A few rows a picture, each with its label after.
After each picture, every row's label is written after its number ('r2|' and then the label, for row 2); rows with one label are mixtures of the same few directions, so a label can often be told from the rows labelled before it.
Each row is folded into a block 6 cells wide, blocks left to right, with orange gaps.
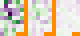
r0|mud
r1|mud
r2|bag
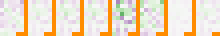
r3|bag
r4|mud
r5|mud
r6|mud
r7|mud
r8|bag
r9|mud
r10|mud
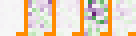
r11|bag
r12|bag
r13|bag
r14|mud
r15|mud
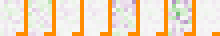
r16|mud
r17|bag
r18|mud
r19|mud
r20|bag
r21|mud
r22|mud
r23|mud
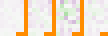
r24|bag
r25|bag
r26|mud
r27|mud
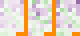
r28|bag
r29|mud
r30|bag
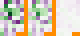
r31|mud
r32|mud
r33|bag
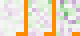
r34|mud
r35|bag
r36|mud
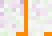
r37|bag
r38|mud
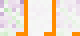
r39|bag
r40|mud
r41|bag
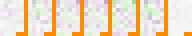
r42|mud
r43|mud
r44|bag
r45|bag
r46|bag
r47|mud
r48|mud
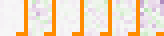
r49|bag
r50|mud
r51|mud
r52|bag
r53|mud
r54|bag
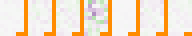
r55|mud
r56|mud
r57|bag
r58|mud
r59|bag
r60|bag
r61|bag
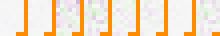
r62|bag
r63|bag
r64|bag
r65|mud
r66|bag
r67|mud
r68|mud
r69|mud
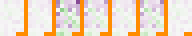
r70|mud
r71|bag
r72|bag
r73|bag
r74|bag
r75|bag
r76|mud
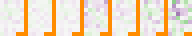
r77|mud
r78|bag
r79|mud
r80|bag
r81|mud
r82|mud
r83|mud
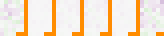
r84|mud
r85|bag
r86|bag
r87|bag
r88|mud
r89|bag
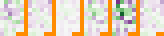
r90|mud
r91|bag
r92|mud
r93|mud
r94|mud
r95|bag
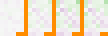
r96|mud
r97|bag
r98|bag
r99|bag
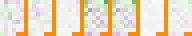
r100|mud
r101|mud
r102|bag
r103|bag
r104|bag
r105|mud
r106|bag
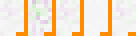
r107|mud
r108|mud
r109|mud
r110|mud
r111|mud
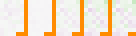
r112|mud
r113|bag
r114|bag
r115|bag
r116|bag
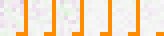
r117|bag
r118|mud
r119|mud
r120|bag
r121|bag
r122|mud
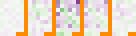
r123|bag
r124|mud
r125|bag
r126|bag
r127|mud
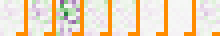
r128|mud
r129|mud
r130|mud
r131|bag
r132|bag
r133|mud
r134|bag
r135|mud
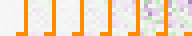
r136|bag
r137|bag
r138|bag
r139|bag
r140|bag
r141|mud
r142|bag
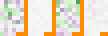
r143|mud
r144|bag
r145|bag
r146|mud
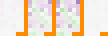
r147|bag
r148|bag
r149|bag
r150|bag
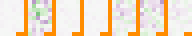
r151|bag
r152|mud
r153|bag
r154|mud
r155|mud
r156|bag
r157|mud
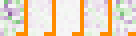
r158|mud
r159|bag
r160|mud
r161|bag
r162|mud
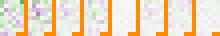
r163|bag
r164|mud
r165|mud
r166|mud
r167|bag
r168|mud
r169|bag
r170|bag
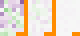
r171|bag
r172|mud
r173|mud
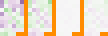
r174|bag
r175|bag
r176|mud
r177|bag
